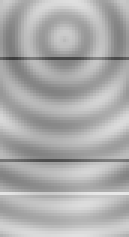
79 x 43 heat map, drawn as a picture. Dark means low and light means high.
Concentric rings centre on the top middle. Rows 20, 54 and 65 stand out from the rest. On average the colour sits 70% of the way up the scale.
